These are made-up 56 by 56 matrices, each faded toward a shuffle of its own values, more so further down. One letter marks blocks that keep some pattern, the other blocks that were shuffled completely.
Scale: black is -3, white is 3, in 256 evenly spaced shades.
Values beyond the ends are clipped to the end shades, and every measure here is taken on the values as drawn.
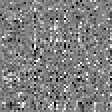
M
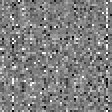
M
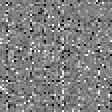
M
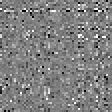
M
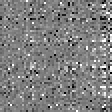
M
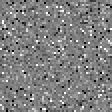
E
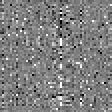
M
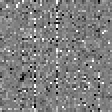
M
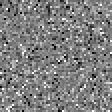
E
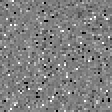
E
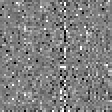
M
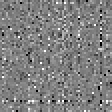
M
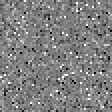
E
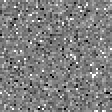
E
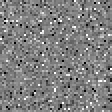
E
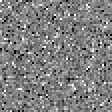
E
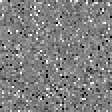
E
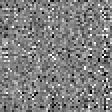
M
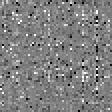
M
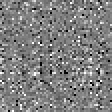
M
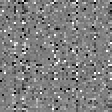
M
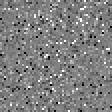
E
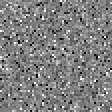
E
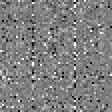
M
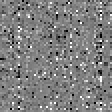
M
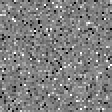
E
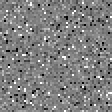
E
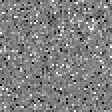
E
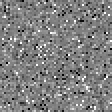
E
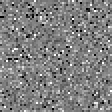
E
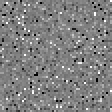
E
